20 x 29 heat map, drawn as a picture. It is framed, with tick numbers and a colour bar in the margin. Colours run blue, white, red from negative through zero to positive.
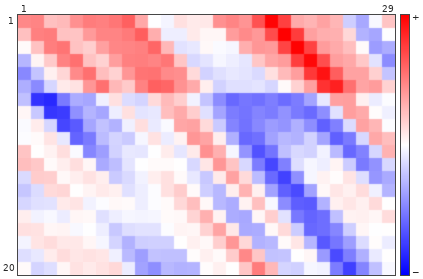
The bottom left is the smoothest part. The grain runs diagonally down to the right. Overall the values sit about 50% of the way up the scale. A horizontal seam about 30% of the way down splits the table, and the top part is higher.
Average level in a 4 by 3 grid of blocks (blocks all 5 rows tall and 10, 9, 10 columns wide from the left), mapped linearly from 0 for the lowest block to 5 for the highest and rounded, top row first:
5 3 5
0 1 1
2 2 0
2 2 0
